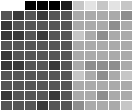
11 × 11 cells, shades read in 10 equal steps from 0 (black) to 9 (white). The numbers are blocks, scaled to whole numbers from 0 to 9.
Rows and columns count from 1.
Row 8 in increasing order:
3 3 3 3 3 3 5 6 6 7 7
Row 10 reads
2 3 3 3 2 3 6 6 5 6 6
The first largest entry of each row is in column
1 7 7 7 7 7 7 7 7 7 11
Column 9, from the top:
7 6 6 5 6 6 5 5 6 5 6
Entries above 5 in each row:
7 4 4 4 5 5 2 4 5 4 4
